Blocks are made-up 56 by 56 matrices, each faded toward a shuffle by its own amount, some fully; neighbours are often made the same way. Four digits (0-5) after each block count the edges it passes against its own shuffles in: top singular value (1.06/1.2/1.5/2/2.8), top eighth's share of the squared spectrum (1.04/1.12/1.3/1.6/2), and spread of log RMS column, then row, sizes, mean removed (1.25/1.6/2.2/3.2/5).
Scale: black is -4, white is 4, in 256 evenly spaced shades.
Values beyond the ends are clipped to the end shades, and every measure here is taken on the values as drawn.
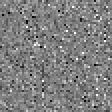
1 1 1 0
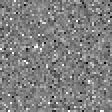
0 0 0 0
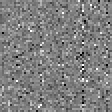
2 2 2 0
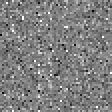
1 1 1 0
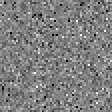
0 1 0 0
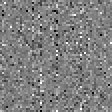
1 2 2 0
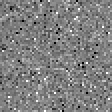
0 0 0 0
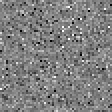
0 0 0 0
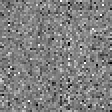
1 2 2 0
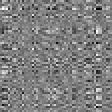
4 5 3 4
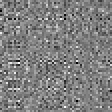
4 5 3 3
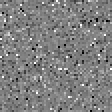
0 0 0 0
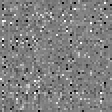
3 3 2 1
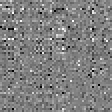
4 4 2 2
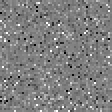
2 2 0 0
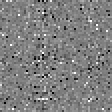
3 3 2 1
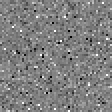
1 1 0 0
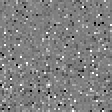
1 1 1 1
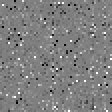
2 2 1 0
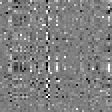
4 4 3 2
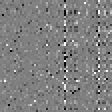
4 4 2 1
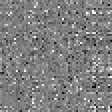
4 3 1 1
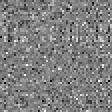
4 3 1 2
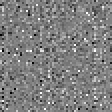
3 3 2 1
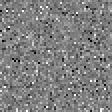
0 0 0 0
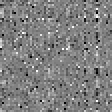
3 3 2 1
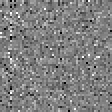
3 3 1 0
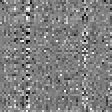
4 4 3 2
